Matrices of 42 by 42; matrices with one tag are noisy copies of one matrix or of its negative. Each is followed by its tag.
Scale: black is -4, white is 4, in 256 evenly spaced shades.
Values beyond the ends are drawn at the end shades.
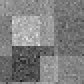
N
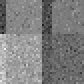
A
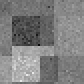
N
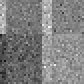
A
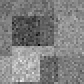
N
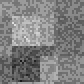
N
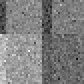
A
